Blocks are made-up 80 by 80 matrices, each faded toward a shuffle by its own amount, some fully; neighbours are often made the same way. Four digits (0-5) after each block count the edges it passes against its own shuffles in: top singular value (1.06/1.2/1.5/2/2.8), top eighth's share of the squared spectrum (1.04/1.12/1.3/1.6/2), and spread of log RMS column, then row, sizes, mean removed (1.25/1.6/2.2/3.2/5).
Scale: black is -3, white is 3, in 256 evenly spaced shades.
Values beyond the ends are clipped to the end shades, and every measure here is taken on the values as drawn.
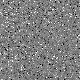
2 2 0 1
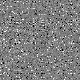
3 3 1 2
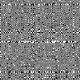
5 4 2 3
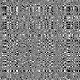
5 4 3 3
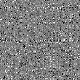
4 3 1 2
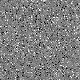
3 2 1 1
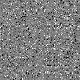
3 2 1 1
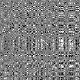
5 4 3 3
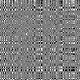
5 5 4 4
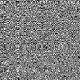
4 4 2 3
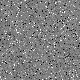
0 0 0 0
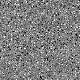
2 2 1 0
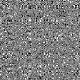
4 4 2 2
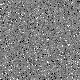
0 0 0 0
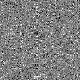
3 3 2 1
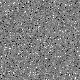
0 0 0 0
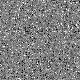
0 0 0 0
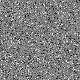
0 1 0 1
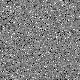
0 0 0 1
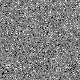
0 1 0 1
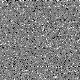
1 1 0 1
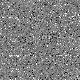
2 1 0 1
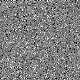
1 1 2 2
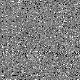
1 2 2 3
